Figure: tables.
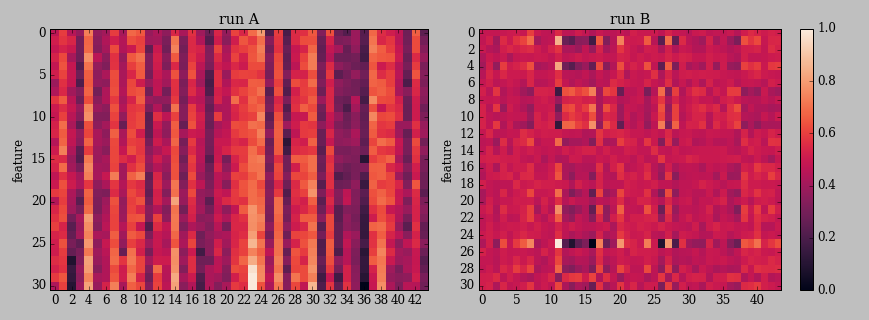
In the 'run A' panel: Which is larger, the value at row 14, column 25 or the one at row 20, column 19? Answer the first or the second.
the second
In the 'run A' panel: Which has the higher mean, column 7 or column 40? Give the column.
7
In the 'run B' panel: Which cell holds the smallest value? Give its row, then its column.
25, 16
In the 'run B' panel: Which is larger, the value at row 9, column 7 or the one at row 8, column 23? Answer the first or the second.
the second
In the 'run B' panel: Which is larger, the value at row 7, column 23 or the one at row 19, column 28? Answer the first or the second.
the first
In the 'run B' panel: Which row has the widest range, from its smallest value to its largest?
25
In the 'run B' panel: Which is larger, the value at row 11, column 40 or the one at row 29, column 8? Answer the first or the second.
the second
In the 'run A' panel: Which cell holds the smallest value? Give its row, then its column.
30, 36
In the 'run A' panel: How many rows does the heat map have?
31
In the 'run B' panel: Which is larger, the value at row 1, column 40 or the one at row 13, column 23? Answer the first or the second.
the first
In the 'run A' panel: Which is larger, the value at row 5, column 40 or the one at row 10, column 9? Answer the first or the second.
the second
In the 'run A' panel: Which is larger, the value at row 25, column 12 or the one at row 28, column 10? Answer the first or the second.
the second
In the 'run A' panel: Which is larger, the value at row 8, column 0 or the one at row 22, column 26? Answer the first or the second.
the second
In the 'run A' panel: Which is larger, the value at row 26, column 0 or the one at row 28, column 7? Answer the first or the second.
the second
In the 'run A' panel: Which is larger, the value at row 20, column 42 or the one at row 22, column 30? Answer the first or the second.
the second
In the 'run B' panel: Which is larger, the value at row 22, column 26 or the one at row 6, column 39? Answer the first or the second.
the second
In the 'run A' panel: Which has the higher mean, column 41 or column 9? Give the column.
9
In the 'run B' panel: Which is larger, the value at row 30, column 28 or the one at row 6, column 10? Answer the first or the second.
the second
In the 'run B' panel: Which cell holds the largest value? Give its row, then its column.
25, 11
